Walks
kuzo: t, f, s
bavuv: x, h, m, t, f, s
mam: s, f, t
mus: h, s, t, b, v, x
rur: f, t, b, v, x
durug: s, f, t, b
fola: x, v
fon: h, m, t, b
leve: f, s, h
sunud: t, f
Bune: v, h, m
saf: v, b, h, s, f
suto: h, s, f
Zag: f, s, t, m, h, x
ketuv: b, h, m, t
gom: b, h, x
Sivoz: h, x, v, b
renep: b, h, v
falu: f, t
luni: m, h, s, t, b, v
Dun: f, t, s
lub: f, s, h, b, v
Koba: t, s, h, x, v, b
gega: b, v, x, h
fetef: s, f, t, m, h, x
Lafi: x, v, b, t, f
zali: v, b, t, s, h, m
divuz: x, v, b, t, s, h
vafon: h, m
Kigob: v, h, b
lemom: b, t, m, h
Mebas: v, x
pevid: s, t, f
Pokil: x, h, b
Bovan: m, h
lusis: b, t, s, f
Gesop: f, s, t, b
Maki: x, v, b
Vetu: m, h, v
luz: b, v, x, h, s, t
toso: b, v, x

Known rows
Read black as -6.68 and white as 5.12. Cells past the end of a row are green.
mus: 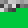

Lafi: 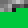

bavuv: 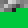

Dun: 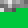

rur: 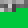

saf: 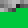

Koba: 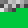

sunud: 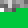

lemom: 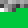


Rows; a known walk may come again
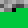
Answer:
gom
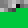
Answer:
Kigob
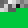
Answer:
luni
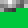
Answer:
leve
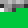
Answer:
lusis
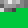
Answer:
mam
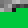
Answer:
toso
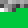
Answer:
lemom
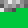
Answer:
pevid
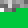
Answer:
sunud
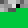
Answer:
Bune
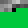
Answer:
Maki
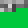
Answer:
rur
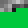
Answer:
Lafi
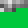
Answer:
Gesop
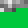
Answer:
Dun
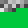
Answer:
Koba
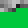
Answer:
saf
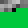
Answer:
fola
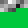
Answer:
Bovan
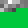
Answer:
fetef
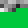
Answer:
ketuv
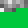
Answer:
kuzo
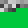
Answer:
mus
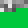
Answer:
falu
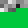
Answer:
fon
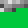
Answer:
durug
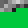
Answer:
divuz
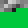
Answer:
bavuv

